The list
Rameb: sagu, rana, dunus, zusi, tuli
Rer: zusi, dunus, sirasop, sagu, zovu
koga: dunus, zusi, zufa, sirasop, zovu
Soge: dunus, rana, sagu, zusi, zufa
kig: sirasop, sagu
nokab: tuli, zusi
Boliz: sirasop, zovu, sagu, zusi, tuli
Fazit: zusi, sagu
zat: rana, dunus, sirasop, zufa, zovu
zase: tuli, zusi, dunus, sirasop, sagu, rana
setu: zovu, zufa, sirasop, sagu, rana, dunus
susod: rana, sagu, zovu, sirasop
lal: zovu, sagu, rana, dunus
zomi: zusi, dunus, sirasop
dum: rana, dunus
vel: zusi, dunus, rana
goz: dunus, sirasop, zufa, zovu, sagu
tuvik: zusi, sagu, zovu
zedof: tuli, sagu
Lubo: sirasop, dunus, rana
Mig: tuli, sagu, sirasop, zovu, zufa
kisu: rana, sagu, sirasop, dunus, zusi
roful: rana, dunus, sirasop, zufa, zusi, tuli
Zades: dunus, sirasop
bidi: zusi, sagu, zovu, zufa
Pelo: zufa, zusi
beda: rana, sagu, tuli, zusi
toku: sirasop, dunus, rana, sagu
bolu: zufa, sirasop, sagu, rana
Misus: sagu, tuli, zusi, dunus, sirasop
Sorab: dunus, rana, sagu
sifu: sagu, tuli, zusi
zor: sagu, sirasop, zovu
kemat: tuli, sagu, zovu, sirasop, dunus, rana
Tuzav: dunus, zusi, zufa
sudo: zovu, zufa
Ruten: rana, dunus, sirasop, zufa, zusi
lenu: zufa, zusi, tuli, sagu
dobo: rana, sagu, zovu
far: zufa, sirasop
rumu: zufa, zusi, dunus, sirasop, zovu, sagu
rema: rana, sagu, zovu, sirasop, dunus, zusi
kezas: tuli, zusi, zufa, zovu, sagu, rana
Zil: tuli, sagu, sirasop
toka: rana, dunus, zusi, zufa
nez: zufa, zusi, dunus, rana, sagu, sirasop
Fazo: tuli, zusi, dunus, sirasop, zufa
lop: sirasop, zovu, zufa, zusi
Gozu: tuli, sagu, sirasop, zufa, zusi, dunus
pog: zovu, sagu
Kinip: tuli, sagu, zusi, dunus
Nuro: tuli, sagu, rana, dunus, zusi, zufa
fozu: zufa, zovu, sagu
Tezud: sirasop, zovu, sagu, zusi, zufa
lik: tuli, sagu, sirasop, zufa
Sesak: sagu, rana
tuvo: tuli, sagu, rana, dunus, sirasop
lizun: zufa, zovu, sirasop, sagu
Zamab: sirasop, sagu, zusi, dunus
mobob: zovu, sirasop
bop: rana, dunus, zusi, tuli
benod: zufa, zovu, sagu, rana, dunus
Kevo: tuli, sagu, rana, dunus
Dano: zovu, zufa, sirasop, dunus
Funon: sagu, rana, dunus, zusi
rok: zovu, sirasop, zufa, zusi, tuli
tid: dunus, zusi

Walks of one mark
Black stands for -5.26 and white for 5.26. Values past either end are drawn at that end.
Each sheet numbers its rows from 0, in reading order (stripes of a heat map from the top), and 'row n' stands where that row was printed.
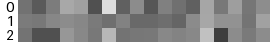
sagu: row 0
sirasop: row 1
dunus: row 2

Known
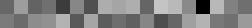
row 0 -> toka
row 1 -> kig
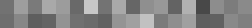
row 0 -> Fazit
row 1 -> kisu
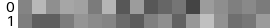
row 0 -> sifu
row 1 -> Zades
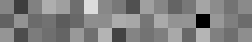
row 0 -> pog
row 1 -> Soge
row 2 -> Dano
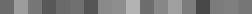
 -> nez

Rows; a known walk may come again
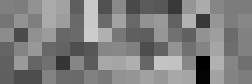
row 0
zedof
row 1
Fazit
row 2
fozu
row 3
bolu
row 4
toka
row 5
dum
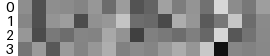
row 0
mobob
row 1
sudo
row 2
goz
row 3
tid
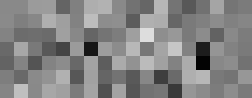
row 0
bidi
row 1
tuvik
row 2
rema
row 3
Ruten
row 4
Funon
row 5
kig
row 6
sifu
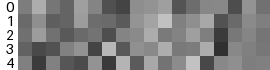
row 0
zase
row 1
kisu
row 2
nez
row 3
Sorab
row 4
zat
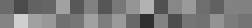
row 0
toku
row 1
lenu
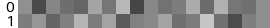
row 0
Dano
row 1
Zamab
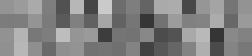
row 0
lop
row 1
far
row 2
Misus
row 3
Gozu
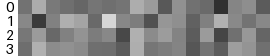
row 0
Nuro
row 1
pog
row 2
Rameb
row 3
beda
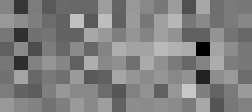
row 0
setu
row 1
koga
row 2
benod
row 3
vel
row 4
dobo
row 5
bop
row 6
Zades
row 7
rumu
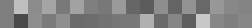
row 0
nokab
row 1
susod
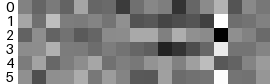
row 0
tuvo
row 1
Mig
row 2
Soge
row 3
lik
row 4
zomi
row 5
zor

